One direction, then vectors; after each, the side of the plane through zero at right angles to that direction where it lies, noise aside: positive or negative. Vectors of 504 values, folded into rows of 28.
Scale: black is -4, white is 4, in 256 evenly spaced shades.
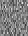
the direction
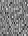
positive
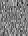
negative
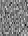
positive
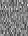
positive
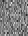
negative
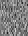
negative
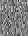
positive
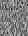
negative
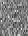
negative
